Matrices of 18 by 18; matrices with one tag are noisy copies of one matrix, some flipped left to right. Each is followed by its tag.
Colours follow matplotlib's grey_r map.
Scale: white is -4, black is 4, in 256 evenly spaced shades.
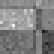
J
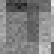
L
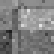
J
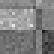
J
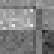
J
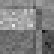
J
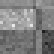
J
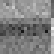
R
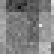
L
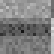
R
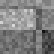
J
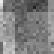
L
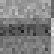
R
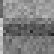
R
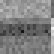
R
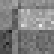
J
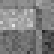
J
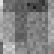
L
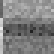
R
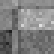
J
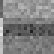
R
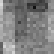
L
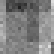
L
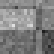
J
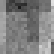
L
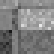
J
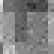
L
